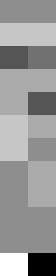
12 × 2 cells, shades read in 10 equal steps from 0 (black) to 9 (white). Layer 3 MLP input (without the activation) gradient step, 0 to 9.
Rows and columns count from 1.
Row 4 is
6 6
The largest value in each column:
9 7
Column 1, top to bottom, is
5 7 3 6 6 7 7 5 5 5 5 9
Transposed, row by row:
5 7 3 6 6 7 7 5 5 5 5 9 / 5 7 4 6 3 6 5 6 6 5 5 0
